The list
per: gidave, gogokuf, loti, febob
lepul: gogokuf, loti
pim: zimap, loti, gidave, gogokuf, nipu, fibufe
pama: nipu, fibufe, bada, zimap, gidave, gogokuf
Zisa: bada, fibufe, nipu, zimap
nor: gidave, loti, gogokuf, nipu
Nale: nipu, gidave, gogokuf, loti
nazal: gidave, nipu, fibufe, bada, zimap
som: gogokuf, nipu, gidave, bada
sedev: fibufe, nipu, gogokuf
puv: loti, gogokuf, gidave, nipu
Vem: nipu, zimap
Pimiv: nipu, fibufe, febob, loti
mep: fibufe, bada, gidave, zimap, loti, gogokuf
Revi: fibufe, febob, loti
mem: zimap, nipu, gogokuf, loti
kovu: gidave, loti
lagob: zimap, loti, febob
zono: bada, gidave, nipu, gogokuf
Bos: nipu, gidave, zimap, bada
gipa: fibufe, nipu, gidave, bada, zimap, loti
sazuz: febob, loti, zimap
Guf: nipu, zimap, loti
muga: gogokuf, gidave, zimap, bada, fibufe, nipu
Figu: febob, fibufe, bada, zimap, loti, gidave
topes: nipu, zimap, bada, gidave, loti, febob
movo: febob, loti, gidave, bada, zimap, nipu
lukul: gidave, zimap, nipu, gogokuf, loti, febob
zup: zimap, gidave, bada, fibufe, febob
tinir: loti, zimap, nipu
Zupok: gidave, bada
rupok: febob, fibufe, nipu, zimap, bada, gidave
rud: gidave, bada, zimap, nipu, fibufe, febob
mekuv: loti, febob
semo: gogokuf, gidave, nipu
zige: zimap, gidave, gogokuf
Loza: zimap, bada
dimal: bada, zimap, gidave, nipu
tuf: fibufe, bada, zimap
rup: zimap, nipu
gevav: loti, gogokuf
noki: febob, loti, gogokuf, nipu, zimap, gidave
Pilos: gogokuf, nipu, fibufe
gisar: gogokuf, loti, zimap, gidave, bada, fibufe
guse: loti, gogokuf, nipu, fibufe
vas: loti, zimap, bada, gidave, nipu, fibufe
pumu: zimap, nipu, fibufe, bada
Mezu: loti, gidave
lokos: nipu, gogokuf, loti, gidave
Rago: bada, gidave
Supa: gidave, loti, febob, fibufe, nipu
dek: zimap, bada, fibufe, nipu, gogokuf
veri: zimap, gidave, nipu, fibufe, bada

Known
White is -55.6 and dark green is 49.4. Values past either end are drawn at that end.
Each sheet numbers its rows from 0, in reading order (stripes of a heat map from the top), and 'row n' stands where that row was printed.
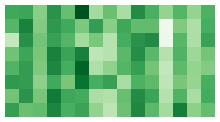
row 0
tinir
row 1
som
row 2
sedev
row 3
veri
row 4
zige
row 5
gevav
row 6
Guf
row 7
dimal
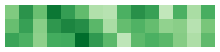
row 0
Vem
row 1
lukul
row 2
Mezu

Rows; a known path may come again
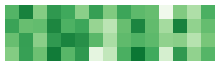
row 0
som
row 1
dimal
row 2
lukul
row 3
pumu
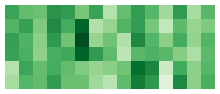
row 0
zono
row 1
zige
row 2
vas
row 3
Mezu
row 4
Revi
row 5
tuf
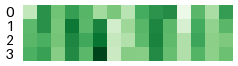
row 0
sedev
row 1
mem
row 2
zup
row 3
pim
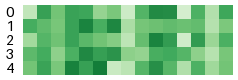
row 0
gipa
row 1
Zupok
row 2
mep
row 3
Supa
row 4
veri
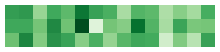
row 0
puv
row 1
lagob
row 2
lokos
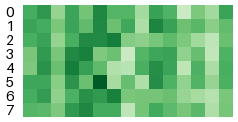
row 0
guse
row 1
mekuv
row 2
nor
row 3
Bos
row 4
Vem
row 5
tinir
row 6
per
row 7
rud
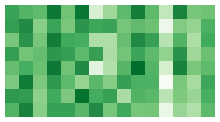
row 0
Loza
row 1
lepul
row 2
Guf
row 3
Rago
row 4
dek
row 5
Pilos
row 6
gevav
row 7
semo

